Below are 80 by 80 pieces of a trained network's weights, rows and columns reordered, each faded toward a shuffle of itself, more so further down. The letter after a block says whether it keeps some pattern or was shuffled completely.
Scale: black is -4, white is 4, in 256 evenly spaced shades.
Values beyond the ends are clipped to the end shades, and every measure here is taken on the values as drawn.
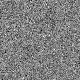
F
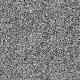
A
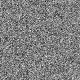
F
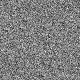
F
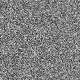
F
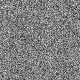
A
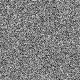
F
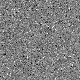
F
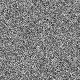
F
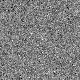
F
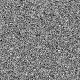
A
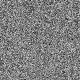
F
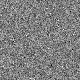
A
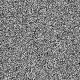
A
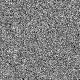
A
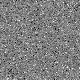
F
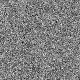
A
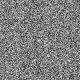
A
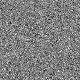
A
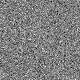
F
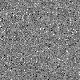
A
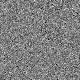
F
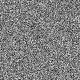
F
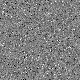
F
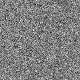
F
